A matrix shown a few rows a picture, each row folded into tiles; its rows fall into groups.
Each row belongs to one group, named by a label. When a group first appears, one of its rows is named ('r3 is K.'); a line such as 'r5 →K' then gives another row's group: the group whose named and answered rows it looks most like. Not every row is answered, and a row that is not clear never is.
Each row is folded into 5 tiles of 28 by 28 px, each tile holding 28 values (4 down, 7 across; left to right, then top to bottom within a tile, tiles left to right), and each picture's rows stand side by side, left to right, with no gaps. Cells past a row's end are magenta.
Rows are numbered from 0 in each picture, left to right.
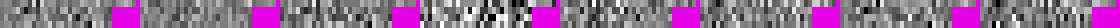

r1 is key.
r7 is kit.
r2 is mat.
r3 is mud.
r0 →mat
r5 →kit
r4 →key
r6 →mat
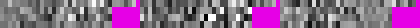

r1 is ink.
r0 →ink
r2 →key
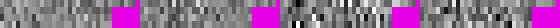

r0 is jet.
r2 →kit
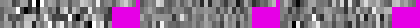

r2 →kit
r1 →jet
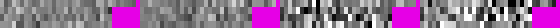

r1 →ink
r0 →jet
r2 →mat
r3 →mud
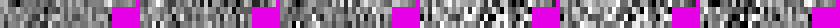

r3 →mud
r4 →mud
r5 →key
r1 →jet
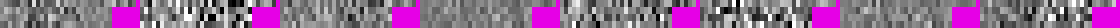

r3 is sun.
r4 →jet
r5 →mat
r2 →mud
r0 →key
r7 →ink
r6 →sun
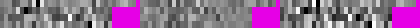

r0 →mat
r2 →mat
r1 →key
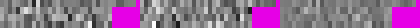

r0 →sun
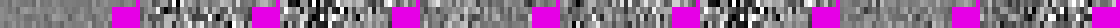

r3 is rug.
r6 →mat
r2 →key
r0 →sun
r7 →ink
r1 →mat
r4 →kit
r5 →key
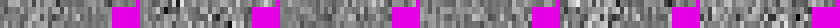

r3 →sun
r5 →mud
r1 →mat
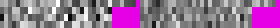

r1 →kit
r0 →mud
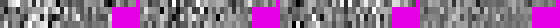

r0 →rug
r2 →kit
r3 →rug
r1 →key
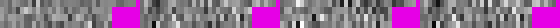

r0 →sun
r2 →jet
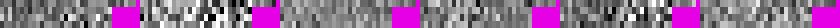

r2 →jet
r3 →rug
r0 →ink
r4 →ink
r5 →mud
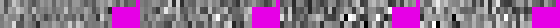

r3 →jet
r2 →ink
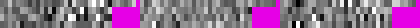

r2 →kit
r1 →jet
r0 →ink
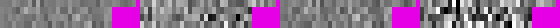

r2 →sun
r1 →mud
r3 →mat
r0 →sun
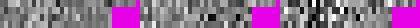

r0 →rug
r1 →mud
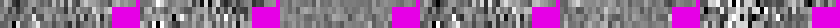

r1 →jet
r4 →rug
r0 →kit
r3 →kit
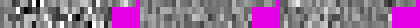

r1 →sun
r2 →rug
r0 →mat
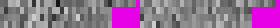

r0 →rug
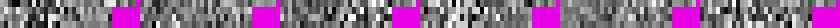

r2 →ink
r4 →ink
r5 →mat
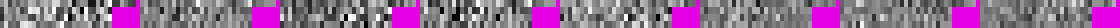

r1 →key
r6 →jet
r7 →ink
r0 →mud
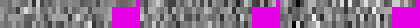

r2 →kit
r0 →sun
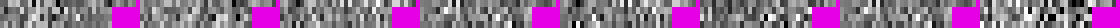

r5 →ink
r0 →rug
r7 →mud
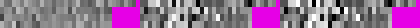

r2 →rug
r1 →rug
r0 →jet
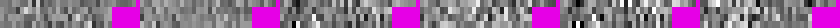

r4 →kit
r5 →rug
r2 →kit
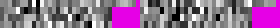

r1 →key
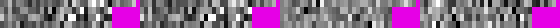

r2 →mat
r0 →ink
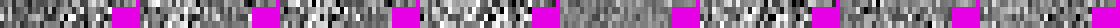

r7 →mud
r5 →mud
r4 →key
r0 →ink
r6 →mat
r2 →rug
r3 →mud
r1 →rug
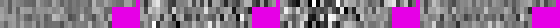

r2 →key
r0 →sun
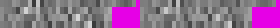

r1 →sun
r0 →sun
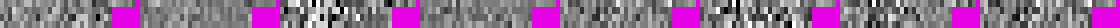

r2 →rug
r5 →mat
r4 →key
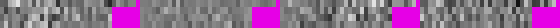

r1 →sun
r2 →ink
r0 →rug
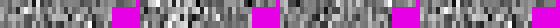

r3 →sun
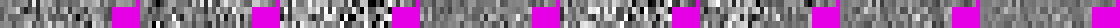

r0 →mat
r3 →ink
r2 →mud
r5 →rug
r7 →sun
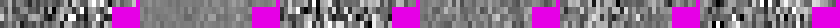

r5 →kit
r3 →sun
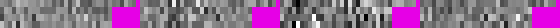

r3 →ink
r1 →key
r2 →kit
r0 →jet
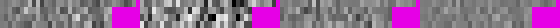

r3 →sun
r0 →sun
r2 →mat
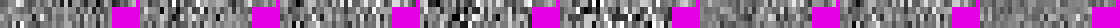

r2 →kit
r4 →mat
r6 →kit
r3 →key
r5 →ink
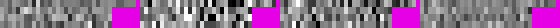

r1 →mud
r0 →sun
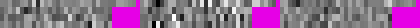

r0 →mat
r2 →key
